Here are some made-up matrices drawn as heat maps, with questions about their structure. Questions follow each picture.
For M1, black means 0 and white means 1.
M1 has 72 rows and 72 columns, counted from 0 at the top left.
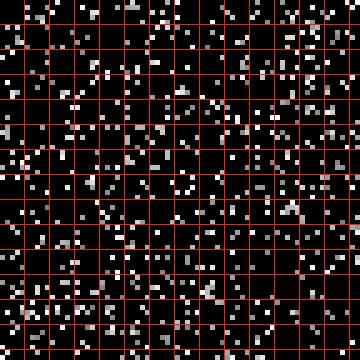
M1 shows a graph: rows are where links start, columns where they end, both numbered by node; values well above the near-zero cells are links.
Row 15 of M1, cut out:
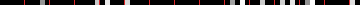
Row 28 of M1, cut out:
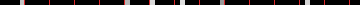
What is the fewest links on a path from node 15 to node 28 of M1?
2
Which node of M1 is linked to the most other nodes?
node 62
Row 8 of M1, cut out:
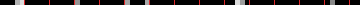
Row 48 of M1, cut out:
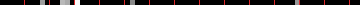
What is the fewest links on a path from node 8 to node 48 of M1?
1
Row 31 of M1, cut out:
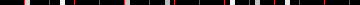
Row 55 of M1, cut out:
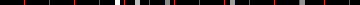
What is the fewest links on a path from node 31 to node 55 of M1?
2
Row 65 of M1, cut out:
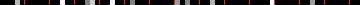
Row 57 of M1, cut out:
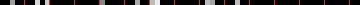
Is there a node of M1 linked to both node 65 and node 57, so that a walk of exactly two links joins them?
yes
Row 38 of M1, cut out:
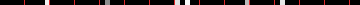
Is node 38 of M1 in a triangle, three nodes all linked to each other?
no
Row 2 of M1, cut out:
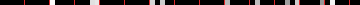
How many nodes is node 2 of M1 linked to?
11
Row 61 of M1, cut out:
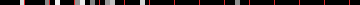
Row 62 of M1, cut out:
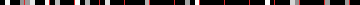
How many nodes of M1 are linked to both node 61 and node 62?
5
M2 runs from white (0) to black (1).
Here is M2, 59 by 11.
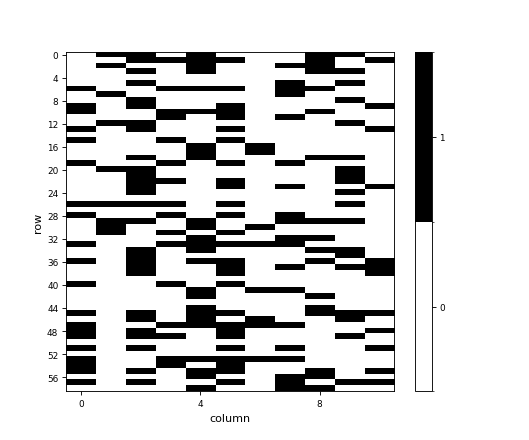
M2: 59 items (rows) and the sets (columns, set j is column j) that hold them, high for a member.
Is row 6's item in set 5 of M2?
yes
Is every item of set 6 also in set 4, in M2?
yes
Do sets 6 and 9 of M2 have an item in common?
yes
